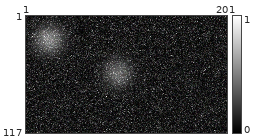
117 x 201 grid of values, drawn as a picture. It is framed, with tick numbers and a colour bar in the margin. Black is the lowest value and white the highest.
On average the colour sits 10% of the way up the scale. The halves do not mirror each other. No single row or column stands out from its neighbours. Most values sit low, with a long tail of high ones. Two bumps rise from the field.
